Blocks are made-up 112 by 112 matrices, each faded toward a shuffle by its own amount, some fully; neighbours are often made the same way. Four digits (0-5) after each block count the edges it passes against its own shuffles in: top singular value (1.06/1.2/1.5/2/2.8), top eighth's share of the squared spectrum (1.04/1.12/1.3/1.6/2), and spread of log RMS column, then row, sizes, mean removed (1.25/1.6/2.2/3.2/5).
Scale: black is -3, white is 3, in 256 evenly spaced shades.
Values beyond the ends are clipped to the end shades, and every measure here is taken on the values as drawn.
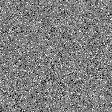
3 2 0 0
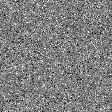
2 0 0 0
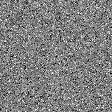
1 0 0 0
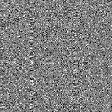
4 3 2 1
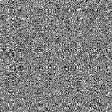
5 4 3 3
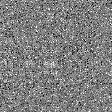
3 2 1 1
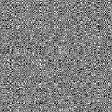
5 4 3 3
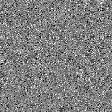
4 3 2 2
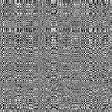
5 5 4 4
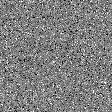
0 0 0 0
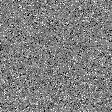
1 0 0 0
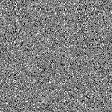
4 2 1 1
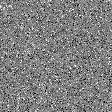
0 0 0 0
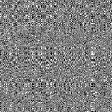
5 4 3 3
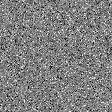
3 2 0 0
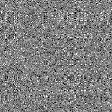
4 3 2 2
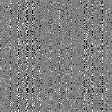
4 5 4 1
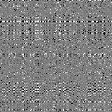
5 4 3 3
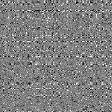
5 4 3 3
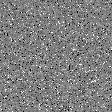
2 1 0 0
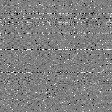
5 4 1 3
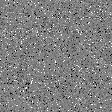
2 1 0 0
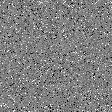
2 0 0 0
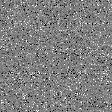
3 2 1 2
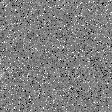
3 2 0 1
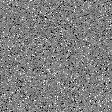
2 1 0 0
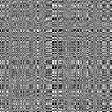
5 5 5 4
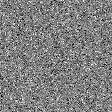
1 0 0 0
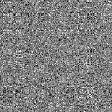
4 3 2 2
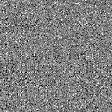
4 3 2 2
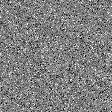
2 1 0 0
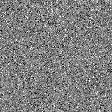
3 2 1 0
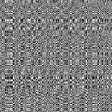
5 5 4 4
